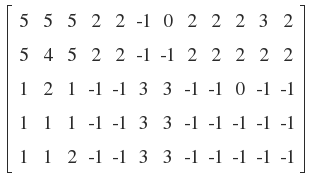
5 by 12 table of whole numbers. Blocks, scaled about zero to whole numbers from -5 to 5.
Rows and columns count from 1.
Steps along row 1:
same same down same down up up same same up down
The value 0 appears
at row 1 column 7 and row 3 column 10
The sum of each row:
29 26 4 2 3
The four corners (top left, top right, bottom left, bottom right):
5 2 1 -1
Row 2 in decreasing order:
5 5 4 2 2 2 2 2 2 2 -1 -1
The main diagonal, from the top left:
5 4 1 -1 -1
